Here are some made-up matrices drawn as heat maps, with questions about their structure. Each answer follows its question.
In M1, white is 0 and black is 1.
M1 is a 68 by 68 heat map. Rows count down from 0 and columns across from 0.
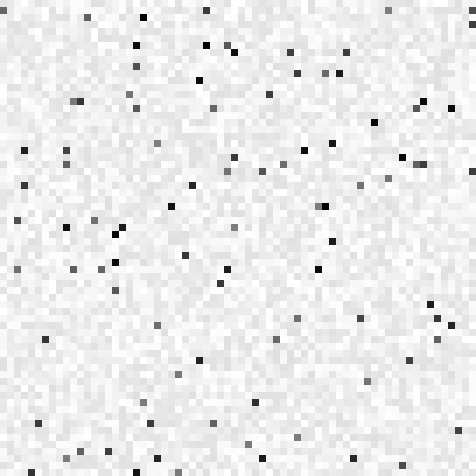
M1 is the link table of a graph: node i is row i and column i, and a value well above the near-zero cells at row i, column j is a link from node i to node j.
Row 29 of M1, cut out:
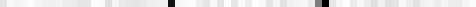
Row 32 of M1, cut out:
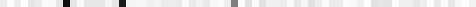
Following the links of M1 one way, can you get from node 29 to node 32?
yes
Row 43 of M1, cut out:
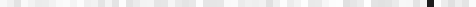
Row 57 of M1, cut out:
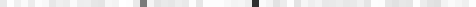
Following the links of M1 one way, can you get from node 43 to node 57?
yes
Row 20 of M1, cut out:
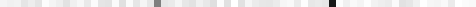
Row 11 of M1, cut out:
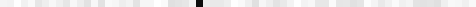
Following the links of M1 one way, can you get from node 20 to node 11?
no
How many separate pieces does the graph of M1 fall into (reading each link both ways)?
6
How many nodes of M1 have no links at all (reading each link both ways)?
3
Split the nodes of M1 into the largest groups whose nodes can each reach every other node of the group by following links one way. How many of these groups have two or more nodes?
2
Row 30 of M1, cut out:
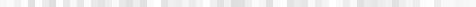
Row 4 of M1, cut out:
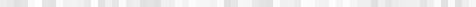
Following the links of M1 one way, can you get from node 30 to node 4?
no
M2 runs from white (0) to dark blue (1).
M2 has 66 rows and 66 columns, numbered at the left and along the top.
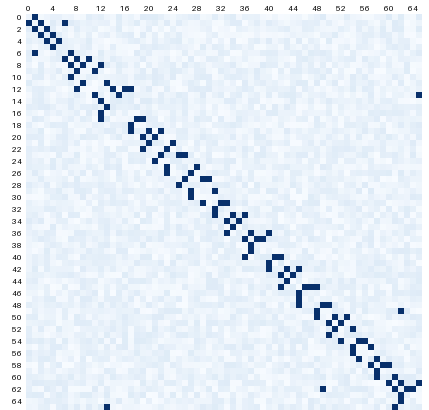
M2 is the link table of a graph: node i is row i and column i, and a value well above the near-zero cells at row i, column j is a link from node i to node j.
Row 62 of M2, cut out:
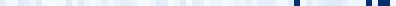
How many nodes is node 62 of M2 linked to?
4
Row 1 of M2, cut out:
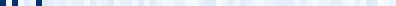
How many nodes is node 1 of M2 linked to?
3
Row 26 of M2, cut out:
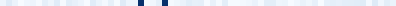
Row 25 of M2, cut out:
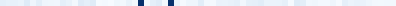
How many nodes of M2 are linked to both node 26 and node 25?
1
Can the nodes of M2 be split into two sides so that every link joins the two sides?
no
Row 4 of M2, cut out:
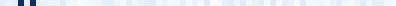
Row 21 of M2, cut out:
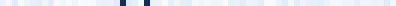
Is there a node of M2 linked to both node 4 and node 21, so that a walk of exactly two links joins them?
no
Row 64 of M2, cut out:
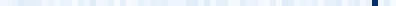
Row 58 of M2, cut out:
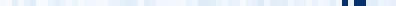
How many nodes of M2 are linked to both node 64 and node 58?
0
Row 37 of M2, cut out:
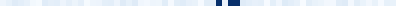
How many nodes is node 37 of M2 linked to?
3
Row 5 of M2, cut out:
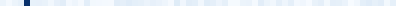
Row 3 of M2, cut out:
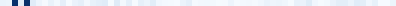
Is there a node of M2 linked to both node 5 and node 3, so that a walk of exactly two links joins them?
yes
